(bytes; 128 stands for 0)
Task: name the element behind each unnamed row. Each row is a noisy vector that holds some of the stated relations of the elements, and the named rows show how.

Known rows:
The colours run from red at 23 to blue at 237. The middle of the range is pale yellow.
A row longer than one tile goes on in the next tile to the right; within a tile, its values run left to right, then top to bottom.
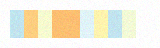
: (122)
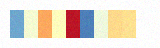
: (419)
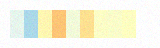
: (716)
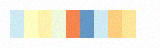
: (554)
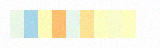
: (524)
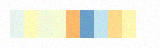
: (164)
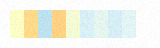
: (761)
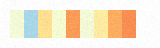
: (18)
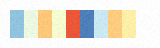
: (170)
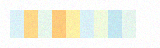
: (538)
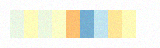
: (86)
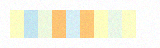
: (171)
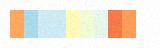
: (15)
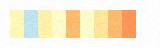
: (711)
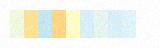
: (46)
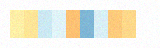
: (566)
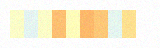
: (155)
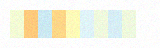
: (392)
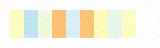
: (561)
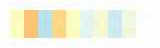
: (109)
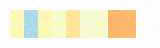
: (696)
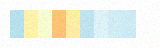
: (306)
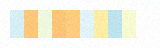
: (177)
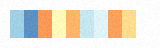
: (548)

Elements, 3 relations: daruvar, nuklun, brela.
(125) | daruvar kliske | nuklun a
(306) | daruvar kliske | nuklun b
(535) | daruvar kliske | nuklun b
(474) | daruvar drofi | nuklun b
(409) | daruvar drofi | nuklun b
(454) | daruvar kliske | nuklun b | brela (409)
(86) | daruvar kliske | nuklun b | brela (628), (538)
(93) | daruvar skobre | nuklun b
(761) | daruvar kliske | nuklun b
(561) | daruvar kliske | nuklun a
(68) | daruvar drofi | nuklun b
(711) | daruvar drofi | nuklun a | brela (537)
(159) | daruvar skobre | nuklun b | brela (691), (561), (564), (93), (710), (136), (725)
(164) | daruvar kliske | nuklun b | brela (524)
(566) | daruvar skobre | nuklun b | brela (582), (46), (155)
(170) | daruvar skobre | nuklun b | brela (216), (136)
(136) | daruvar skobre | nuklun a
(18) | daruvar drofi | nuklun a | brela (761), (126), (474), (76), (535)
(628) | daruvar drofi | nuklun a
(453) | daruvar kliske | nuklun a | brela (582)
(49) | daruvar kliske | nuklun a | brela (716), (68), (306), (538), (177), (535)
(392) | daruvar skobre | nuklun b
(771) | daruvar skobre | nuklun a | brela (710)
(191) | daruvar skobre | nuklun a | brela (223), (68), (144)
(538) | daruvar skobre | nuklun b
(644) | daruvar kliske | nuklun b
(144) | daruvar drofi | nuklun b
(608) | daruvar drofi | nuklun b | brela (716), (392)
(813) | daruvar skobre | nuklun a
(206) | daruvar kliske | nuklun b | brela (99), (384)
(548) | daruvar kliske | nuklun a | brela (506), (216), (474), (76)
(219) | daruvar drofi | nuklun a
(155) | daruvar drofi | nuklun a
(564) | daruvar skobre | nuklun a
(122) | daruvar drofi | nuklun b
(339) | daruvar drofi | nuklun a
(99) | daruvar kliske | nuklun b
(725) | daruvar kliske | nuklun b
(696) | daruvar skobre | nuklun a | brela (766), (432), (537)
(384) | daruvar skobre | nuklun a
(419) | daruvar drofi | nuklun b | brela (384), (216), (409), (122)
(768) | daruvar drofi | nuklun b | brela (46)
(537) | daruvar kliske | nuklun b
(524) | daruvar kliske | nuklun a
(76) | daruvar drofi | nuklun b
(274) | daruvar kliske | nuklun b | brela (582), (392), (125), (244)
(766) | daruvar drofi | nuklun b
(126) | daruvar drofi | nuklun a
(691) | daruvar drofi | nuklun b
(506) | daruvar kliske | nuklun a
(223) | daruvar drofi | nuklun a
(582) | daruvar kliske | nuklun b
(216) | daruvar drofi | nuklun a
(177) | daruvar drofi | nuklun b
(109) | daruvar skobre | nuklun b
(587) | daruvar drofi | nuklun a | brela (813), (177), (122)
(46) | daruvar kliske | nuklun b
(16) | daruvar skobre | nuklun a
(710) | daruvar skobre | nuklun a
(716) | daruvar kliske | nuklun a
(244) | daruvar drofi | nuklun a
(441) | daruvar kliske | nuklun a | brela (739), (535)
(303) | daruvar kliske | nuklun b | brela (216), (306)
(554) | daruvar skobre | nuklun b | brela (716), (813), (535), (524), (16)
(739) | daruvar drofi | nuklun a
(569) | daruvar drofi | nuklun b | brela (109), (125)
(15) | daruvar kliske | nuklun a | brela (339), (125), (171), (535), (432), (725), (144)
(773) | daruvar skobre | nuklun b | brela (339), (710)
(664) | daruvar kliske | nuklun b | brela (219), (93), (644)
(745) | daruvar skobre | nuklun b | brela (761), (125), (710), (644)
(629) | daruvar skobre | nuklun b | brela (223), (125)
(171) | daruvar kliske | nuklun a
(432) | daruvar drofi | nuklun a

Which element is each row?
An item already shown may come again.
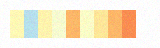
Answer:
(711)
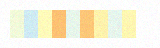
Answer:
(16)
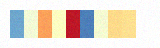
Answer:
(419)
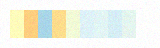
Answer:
(644)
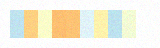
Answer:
(122)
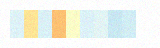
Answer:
(99)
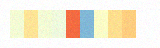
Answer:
(608)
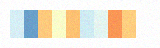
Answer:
(49)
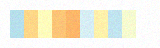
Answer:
(409)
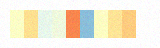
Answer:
(768)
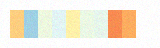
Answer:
(453)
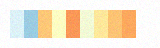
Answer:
(587)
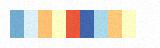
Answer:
(303)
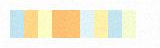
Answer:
(122)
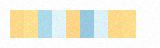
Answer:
(159)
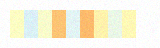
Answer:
(564)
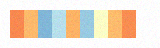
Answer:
(569)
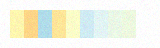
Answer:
(582)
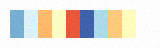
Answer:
(303)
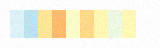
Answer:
(384)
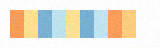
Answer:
(274)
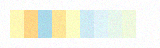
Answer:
(582)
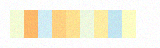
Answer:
(144)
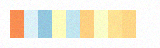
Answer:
(125)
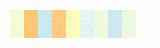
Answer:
(93)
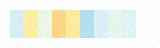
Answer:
(535)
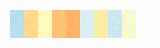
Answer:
(409)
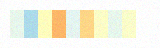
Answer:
(506)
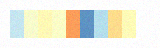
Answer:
(454)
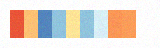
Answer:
(745)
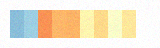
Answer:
(216)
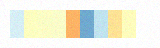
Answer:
(206)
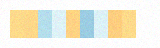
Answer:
(159)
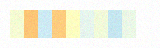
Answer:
(93)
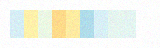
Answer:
(535)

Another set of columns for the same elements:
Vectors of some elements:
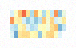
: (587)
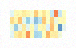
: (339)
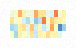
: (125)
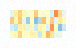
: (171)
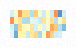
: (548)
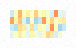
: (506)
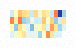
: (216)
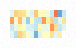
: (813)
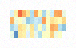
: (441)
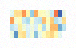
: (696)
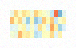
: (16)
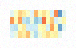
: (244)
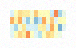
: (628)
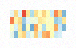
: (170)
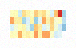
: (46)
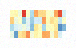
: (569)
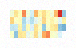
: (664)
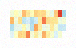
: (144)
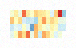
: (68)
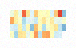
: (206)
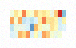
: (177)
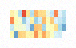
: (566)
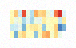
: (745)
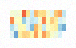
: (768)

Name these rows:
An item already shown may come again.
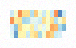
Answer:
(548)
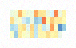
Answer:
(125)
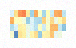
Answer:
(49)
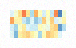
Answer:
(711)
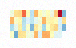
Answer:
(86)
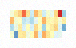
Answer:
(164)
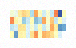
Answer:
(453)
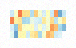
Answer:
(548)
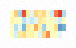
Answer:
(159)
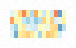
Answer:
(711)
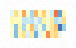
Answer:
(771)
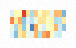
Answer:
(419)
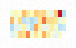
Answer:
(144)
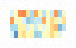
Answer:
(18)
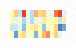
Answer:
(745)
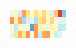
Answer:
(409)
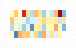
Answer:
(554)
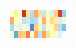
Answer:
(608)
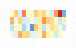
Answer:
(538)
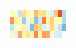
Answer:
(582)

